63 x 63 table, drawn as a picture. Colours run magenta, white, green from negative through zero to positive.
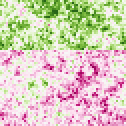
A horizontal seam about 40% of the way down splits the table, and the top part is higher. There are no regular stripes. The field is mottled with small blotches. The ninth with the highest average is the top middle.
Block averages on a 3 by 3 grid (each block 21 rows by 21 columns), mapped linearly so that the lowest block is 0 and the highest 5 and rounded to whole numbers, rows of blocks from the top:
454 / 211 / 100
